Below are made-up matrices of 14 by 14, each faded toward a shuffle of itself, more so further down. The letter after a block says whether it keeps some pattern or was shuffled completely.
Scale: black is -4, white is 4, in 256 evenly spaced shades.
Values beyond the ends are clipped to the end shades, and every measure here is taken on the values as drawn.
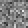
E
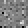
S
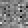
E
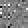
S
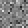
S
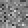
E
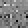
S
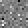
S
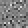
E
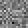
S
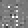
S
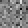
S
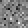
E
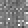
S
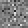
S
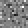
E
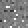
E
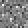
E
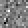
E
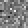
E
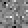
E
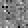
S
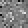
E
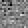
S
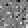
E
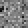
S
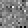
E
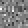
S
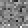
E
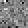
E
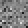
S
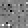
S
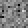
S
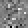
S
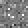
E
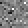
E
